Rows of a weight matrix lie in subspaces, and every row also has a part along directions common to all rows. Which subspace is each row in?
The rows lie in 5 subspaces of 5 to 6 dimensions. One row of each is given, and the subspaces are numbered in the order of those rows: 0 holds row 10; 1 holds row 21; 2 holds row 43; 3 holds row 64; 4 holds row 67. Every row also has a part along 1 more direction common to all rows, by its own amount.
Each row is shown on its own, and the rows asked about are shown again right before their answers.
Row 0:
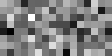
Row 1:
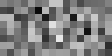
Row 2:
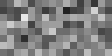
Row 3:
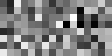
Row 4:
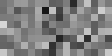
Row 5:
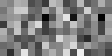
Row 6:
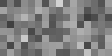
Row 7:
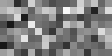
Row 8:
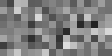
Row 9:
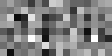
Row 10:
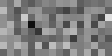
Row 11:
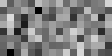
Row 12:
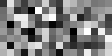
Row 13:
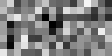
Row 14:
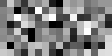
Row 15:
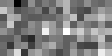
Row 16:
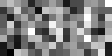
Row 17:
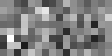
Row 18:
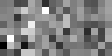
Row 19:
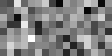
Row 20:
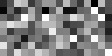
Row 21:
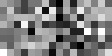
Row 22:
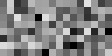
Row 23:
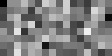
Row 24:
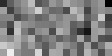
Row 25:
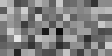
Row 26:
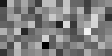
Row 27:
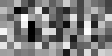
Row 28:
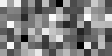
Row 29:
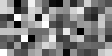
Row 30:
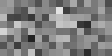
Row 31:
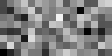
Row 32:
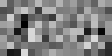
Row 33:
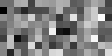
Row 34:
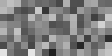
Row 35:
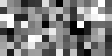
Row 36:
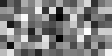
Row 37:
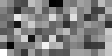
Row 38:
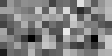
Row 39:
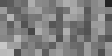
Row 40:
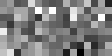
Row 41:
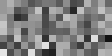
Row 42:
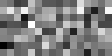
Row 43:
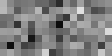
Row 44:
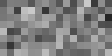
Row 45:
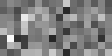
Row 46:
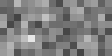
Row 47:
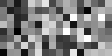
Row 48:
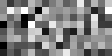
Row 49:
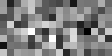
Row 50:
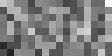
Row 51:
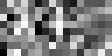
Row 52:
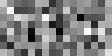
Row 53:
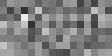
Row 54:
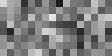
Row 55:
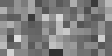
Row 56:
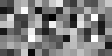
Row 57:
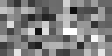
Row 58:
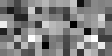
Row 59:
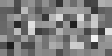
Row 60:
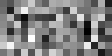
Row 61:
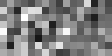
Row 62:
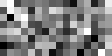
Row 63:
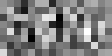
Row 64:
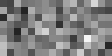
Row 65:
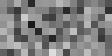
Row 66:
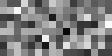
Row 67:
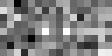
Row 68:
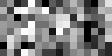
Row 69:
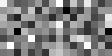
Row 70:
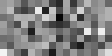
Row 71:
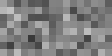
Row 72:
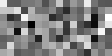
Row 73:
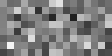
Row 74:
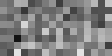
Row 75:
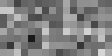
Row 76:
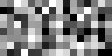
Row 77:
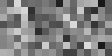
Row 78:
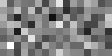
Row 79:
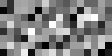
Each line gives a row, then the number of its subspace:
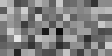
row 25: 3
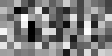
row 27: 0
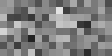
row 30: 1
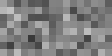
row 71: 4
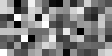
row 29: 2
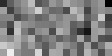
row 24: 3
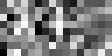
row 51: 3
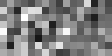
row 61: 0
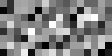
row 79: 1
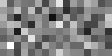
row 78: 2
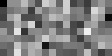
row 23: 2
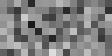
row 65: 0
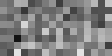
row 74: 3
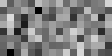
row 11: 3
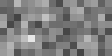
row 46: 4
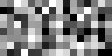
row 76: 4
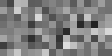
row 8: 2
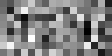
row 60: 3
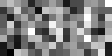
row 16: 3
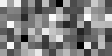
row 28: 1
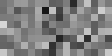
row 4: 1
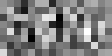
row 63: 3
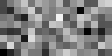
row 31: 4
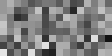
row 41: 1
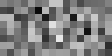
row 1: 4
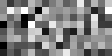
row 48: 0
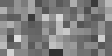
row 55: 0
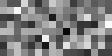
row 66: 2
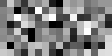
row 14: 2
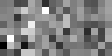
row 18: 0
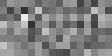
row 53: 0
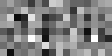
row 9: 1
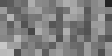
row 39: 3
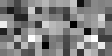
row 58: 4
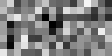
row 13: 0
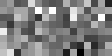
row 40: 3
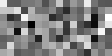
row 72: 2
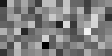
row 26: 2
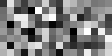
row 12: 2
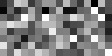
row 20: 0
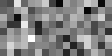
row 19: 4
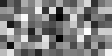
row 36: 1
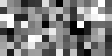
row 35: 1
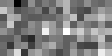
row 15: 4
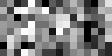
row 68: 0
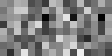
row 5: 4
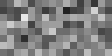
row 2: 0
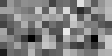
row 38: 4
